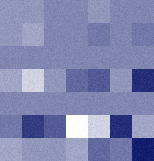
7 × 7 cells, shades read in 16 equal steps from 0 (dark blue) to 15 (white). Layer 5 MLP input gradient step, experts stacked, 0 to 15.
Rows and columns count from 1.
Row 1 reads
8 8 7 7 8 7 7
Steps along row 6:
down up up down down up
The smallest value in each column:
6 2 4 5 4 1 0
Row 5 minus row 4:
-2 -5 -1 2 3 -1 6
